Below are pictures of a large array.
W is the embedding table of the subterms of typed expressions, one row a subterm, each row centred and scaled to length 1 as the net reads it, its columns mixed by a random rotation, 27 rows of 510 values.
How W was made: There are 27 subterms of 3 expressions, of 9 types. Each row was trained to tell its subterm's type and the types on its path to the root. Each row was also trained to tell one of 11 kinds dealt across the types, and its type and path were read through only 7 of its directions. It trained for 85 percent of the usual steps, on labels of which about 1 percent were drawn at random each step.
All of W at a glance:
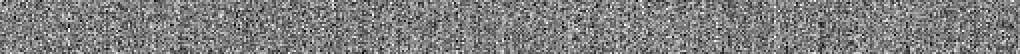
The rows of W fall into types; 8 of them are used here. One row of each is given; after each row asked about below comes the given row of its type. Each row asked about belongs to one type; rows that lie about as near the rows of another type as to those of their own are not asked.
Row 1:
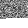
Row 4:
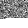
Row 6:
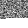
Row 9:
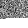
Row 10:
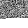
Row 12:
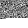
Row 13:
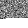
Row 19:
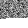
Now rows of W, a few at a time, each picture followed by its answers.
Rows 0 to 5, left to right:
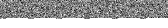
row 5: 13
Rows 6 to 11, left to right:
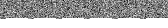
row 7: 10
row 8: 1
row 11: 13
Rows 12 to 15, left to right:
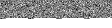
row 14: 1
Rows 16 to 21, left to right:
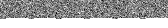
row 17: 6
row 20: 6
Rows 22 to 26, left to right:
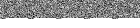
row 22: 6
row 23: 13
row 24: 12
